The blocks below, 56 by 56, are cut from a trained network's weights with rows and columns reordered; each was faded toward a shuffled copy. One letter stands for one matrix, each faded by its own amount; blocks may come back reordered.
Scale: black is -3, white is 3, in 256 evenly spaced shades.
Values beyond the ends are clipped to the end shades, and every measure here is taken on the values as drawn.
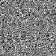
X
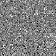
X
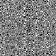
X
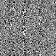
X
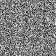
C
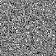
X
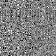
X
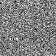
C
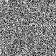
C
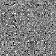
X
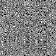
X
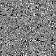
X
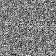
C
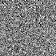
C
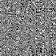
X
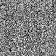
C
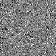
X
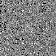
X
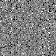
X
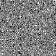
X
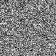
C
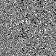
X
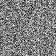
C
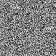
C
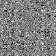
X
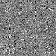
X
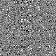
X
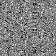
X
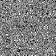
X
